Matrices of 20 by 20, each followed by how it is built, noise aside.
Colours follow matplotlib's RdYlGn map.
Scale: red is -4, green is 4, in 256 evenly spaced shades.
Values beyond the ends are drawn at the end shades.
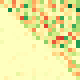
upper triangular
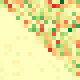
upper triangular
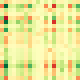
low rank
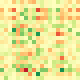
low rank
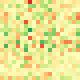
low rank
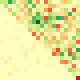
upper triangular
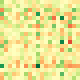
low rank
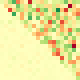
upper triangular
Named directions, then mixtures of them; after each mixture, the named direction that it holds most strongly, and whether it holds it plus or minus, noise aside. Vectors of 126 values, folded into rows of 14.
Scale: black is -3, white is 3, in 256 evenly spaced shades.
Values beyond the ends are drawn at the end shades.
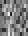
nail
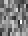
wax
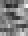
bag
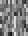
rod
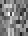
nail, plus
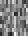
rod, plus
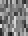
rod, plus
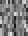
rod, minus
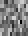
wax, minus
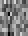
nail, minus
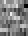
bag, minus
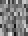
rod, minus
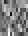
nail, plus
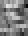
bag, minus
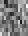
wax, minus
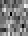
nail, plus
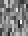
wax, plus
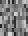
rod, minus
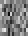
nail, minus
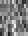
rod, plus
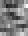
bag, plus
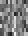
rod, plus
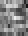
bag, minus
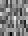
rod, plus
